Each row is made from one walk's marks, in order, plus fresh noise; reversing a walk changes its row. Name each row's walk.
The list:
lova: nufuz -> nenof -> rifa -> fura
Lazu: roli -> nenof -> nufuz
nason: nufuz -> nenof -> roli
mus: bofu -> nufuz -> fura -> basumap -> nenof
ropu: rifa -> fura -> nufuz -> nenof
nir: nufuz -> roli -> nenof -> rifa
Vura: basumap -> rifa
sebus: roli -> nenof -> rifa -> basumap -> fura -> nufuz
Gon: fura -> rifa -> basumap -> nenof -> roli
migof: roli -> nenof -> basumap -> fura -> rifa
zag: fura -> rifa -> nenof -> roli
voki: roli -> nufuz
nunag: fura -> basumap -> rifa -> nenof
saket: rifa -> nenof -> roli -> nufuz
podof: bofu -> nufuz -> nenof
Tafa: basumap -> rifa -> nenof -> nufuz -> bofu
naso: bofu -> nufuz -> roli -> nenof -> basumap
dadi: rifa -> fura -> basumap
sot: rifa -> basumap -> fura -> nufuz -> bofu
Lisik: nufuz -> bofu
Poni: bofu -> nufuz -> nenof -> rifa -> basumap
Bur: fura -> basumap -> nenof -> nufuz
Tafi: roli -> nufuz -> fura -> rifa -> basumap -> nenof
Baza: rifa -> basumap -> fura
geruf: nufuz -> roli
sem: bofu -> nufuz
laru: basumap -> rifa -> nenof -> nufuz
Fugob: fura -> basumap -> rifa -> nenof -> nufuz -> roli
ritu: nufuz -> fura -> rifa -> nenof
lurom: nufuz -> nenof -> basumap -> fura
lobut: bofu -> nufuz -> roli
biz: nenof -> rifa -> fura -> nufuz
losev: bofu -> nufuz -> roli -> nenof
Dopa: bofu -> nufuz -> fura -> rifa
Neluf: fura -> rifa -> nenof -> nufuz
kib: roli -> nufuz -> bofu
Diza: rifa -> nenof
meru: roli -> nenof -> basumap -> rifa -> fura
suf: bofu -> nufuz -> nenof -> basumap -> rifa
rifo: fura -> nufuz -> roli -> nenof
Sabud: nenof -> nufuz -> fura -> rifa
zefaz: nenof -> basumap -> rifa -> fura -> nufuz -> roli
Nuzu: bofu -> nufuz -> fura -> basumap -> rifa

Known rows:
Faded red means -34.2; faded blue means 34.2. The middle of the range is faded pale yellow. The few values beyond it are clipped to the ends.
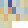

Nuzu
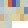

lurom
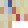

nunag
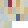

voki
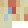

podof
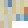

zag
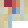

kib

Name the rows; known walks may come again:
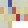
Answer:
nunag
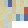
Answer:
zag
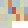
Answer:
mus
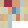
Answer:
Lisik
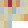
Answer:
sem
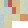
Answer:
laru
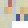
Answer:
zefaz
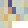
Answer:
Nuzu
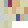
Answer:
saket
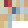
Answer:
sot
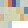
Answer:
lurom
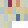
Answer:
voki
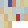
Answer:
suf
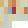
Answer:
losev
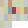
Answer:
rifo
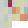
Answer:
Bur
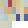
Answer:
geruf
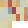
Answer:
podof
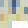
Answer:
Baza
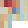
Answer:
kib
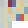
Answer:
sebus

